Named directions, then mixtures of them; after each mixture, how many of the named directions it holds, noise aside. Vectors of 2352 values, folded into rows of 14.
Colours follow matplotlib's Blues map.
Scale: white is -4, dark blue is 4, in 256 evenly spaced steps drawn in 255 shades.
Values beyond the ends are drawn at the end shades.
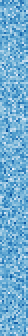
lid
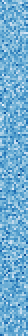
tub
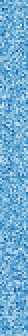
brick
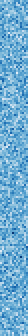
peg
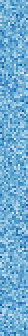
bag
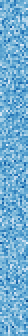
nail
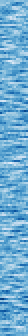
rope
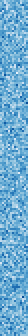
three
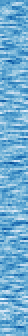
one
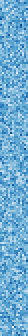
three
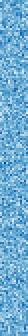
three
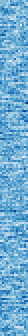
three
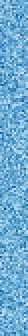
one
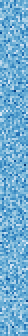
one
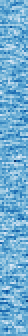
two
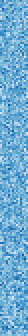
two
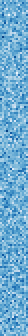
three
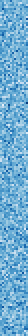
three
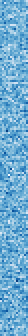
three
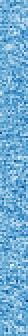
two
